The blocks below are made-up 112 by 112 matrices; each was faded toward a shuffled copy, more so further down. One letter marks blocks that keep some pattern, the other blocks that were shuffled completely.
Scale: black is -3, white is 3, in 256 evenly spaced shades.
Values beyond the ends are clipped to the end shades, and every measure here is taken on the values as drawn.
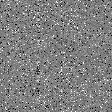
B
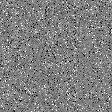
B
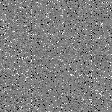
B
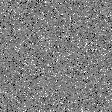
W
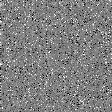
B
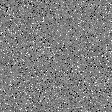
W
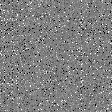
B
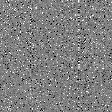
B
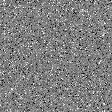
W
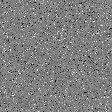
W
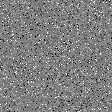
W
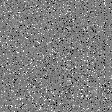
B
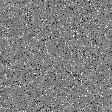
W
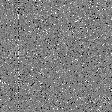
B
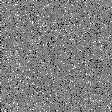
B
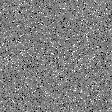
W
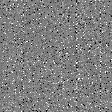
B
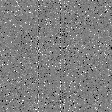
B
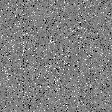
B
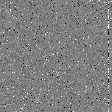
B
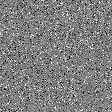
W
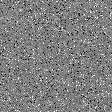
W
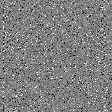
B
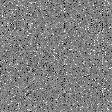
B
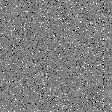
B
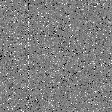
B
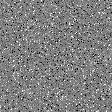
W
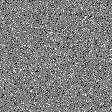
W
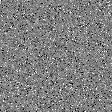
W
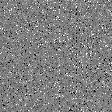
B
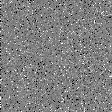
B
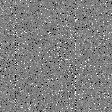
B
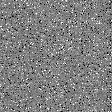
B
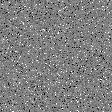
W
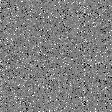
B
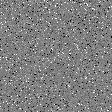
W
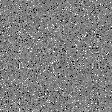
B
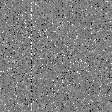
B
